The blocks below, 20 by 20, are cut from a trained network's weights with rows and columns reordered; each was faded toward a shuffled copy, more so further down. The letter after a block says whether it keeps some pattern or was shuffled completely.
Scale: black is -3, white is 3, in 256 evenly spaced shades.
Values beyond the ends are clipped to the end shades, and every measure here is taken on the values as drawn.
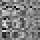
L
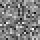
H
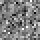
H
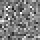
H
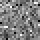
H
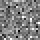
H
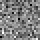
H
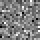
H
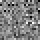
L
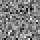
L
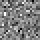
H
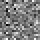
L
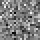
H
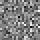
L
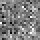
L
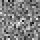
H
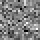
L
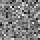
H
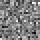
H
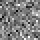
H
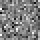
H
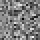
L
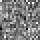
L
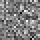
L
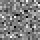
H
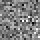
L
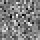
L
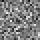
H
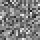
H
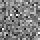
H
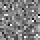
H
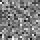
H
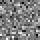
H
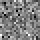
H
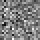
L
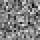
H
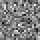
H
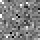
H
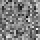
L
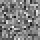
H
